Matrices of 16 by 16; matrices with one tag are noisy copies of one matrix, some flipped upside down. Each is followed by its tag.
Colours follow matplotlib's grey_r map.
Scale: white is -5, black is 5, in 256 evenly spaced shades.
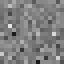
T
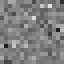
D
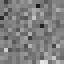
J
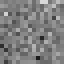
J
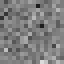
J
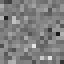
D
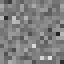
D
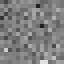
J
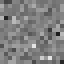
D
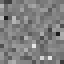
D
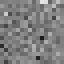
J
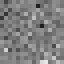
J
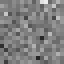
J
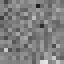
J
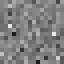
T
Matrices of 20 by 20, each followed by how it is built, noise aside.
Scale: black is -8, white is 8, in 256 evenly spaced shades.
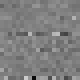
uneven rows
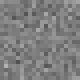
noise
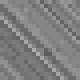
Toeplitz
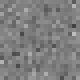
noise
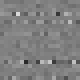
uneven rows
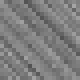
Toeplitz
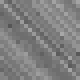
Toeplitz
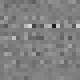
uneven rows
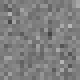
noise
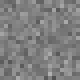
noise
